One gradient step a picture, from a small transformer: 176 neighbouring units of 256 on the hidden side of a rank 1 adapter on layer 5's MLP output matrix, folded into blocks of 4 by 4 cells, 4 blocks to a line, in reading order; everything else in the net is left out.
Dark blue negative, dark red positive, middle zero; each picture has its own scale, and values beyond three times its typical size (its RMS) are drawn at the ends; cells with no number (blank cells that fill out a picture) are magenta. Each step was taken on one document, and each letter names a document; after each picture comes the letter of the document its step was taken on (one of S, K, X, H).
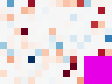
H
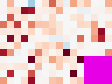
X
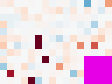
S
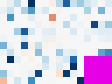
H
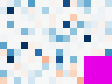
H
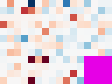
X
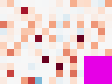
S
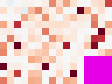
X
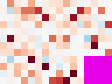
X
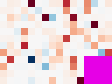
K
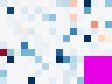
K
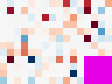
K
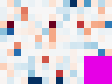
S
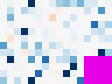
H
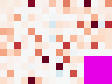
S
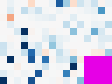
H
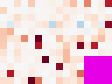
S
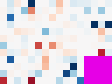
H
